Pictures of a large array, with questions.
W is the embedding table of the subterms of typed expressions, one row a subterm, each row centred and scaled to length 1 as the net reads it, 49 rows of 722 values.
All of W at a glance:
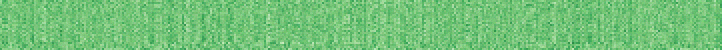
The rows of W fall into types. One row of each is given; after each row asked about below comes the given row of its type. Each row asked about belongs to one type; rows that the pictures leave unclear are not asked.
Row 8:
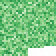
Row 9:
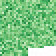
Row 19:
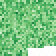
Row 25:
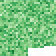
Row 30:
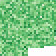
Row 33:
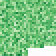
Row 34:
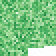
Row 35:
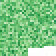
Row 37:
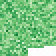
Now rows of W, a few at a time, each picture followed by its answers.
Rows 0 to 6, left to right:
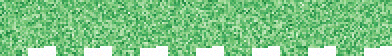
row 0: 19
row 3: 9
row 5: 33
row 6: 25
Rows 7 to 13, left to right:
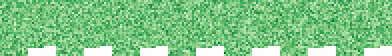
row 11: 8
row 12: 30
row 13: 34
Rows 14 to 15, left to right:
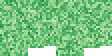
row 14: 19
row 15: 37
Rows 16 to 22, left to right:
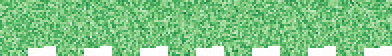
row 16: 9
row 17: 35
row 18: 19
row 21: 19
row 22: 9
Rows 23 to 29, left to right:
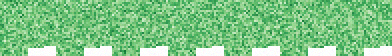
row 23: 8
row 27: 35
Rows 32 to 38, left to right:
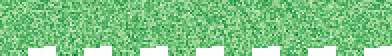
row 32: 9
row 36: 19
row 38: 9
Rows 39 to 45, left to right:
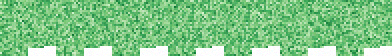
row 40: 35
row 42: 34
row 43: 34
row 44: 35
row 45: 8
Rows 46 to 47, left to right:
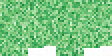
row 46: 35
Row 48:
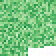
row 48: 25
